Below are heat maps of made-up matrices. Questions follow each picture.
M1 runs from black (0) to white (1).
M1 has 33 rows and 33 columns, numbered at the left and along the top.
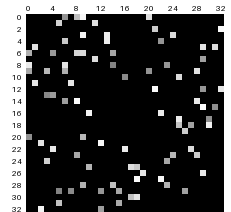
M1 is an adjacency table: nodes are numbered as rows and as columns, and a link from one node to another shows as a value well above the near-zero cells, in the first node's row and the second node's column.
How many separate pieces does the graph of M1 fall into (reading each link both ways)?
2
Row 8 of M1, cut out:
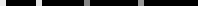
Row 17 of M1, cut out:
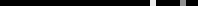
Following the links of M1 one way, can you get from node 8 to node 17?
yes
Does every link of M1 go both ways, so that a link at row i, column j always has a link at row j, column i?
yes
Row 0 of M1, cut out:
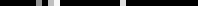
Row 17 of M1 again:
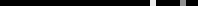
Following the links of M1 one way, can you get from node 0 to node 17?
yes
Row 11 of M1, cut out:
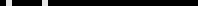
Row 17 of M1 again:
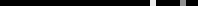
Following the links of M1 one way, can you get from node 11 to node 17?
no
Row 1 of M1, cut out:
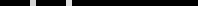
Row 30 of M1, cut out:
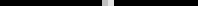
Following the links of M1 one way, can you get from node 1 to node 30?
no
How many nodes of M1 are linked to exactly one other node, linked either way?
1
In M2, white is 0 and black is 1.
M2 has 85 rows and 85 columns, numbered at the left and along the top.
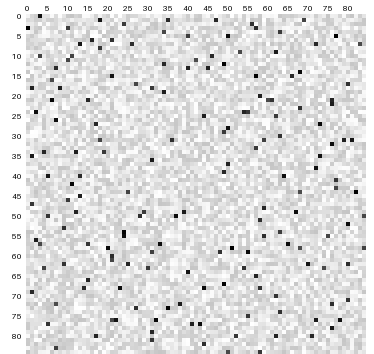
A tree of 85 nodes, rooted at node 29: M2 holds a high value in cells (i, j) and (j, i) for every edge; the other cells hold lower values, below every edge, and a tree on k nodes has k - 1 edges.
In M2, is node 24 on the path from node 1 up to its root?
yes
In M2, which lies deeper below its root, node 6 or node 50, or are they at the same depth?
node 6
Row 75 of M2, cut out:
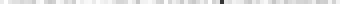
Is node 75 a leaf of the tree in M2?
yes
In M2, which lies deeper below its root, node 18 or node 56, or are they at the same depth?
node 18
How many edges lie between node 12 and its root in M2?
2
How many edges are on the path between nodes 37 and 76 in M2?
7
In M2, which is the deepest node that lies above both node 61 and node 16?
21
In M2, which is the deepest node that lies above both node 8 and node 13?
18
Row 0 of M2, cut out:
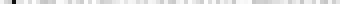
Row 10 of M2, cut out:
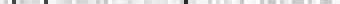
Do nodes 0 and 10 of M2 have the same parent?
yes
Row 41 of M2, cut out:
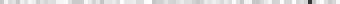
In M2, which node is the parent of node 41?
77
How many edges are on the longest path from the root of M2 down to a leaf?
37
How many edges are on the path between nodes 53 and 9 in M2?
1
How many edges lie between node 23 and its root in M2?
22
